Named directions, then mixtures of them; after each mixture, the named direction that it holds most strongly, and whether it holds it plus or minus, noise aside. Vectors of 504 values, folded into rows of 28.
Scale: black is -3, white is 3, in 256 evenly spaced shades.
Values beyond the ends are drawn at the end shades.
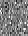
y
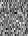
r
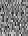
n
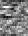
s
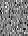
y, minus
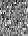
y, plus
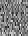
n, plus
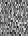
n, minus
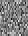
n, plus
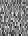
n, minus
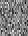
y, minus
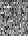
n, plus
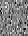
y, minus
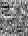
s, minus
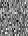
r, minus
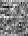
s, minus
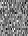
r, plus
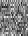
n, plus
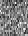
y, plus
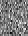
y, plus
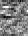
s, plus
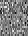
y, minus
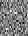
r, minus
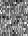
y, plus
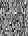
r, minus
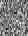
r, plus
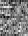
s, plus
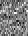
r, minus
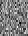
r, minus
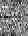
n, minus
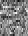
s, plus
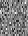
r, minus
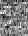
s, plus
